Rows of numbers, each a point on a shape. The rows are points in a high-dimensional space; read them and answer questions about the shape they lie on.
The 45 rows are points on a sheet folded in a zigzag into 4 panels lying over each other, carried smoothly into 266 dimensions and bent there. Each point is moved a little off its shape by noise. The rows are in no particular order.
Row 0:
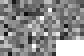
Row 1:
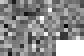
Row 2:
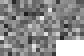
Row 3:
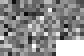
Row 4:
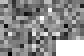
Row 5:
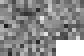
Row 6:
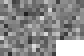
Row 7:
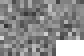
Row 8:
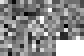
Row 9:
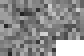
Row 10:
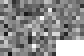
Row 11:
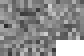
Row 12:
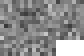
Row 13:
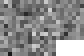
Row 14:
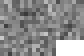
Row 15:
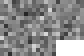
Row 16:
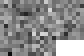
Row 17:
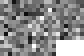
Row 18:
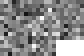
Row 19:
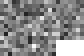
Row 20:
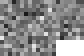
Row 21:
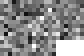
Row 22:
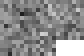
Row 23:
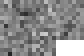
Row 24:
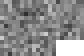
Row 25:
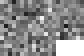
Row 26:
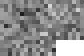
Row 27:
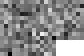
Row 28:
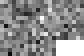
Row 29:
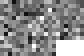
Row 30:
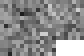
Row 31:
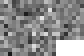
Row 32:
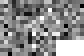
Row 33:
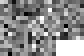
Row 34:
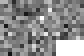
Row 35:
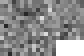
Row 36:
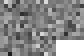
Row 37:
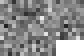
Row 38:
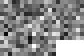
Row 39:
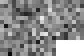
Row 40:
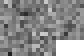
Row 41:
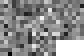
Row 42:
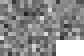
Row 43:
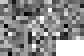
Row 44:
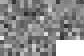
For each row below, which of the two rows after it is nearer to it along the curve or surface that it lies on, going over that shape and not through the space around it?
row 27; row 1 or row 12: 1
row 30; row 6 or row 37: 37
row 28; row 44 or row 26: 26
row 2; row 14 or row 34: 14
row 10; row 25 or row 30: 25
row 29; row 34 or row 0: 0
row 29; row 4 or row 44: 44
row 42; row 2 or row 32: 2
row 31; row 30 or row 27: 30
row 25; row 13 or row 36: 13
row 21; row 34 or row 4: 34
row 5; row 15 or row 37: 37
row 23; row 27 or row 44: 44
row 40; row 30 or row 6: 30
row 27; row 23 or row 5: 5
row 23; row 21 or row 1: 21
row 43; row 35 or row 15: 35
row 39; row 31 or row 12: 31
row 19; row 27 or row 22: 22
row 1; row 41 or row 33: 33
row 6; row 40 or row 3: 3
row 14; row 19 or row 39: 19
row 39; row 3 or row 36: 36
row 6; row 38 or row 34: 38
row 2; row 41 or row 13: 13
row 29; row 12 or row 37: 37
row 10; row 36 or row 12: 36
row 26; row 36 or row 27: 36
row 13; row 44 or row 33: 44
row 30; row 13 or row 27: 13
